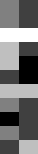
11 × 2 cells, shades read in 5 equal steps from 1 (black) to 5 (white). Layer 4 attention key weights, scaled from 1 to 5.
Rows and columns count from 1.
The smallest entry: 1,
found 3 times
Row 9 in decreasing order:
2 1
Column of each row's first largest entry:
1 1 1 1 1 1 1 1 2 1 2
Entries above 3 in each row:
0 0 2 1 1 0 2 0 0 0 1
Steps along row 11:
up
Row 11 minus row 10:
-1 2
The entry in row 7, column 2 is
4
